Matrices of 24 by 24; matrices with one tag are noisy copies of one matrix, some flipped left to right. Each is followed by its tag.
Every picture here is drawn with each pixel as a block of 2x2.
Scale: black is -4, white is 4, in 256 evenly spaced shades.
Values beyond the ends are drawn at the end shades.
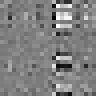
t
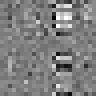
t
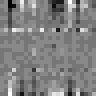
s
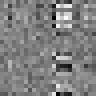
t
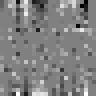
s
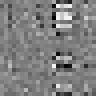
t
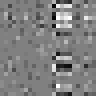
t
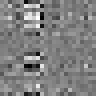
t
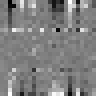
s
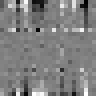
s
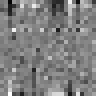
s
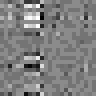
t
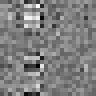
t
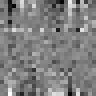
s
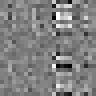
t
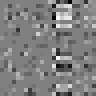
t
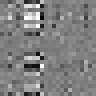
t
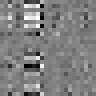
t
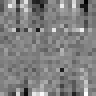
s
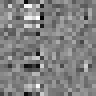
t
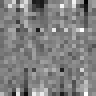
s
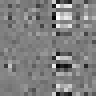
t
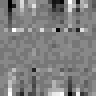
s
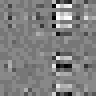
t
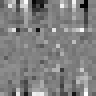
s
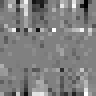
s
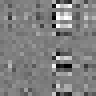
t
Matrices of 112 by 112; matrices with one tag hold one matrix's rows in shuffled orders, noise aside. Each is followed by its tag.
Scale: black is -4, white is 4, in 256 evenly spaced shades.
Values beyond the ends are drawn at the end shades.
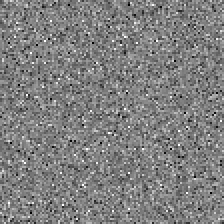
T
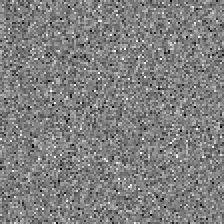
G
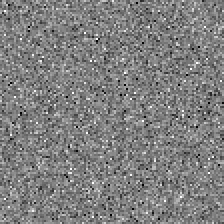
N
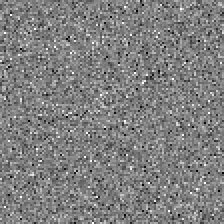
N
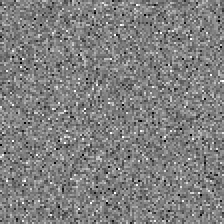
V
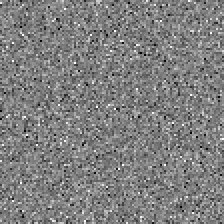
V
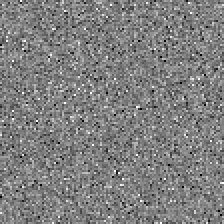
V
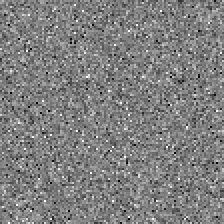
T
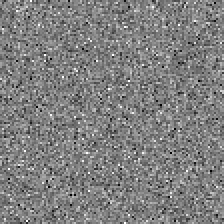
T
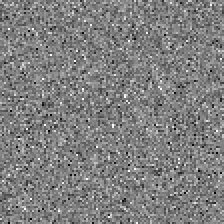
T
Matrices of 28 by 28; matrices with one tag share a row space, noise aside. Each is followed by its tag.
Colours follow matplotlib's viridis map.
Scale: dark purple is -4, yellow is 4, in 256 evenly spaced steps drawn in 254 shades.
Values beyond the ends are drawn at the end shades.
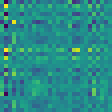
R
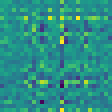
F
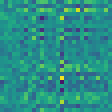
F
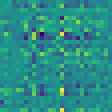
F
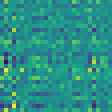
R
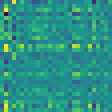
R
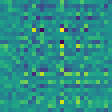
F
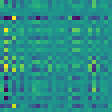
R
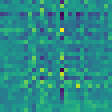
F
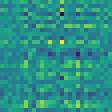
F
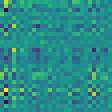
R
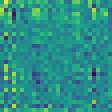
R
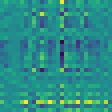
F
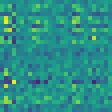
R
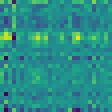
R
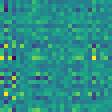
R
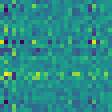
R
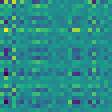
R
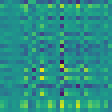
F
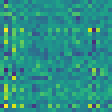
R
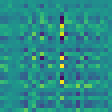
F
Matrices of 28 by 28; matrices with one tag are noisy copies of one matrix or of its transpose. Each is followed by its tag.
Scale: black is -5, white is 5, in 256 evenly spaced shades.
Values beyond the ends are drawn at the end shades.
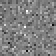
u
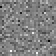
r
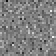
r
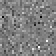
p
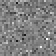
p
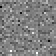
r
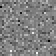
r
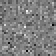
u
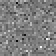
p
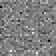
r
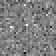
u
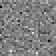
r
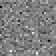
r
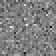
u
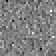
r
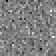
r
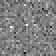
u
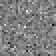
u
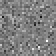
p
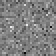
u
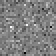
u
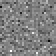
r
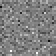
r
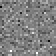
r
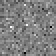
u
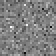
u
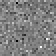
p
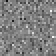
r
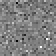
p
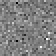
p
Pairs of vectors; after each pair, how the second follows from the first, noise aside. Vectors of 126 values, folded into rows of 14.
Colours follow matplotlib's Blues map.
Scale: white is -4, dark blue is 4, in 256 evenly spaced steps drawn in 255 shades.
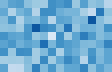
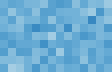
shrunk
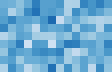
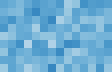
shrunk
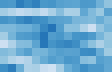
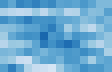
copied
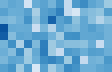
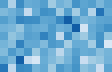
shuffled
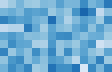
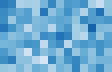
shuffled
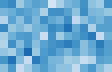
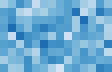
reversed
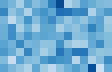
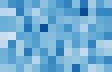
shuffled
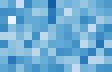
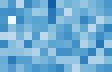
copied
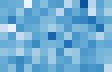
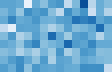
copied
